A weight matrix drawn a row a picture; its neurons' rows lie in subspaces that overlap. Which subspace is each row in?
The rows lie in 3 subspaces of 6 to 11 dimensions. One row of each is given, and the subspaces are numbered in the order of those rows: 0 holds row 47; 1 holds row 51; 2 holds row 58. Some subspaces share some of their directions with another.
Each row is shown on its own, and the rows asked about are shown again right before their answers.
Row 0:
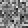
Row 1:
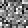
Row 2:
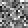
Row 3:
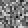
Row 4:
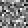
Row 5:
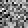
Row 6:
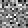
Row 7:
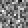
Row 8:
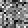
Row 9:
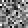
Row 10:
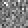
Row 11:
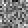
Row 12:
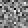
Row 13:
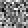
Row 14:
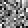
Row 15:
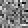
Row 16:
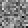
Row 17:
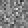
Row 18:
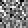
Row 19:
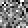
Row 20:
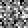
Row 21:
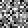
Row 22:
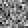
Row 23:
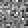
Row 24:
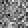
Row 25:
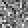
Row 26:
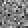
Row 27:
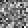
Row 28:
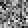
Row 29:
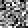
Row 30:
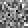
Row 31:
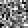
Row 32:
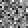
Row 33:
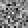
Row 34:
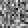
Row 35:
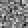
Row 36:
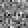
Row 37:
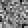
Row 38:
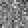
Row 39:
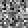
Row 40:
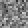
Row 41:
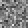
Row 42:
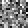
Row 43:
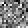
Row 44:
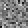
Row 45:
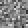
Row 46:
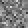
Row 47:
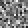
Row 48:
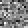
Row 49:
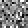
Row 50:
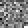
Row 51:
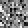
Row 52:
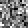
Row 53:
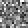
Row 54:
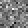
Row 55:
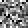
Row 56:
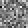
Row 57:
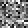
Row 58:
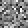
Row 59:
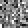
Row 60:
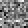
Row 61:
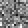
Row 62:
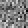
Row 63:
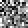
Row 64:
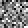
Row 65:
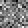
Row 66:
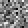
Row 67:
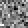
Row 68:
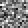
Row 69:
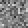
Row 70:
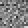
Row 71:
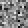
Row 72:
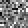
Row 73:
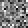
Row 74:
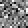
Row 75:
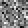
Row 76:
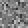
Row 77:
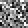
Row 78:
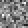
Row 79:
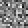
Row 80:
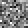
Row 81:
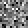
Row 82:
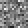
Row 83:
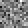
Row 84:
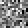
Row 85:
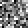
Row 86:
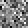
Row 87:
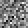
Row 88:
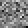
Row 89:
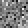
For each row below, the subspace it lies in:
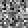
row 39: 2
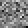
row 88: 2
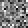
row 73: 2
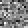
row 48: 2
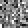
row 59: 1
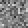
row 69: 2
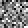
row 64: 2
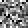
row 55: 0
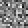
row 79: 0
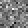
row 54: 2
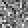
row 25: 0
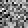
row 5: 2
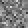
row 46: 0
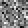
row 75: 0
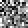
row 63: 2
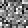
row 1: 0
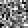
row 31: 1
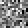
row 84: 0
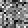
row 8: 2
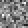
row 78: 1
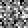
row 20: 2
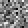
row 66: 0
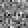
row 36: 0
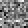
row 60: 2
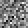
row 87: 0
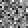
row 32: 2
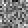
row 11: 0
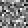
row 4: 2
